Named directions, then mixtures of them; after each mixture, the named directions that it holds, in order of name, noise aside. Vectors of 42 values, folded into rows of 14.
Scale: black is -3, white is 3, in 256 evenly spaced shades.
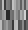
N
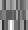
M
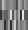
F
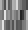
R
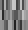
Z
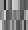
M, N, R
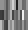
F, M, Z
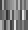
F, N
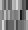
R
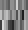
F, M, R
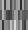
M, N, Z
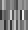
F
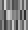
F, N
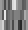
N, R, Z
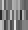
F, N, R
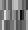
R
